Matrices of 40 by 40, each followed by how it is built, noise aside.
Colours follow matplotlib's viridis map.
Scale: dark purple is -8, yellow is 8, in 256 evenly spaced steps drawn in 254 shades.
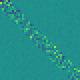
banded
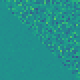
upper triangular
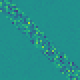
banded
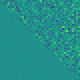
upper triangular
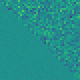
upper triangular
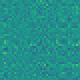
low rank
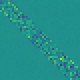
banded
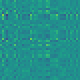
low rank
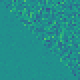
upper triangular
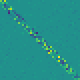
banded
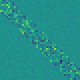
banded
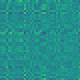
low rank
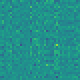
low rank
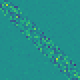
banded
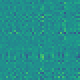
low rank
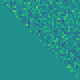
upper triangular
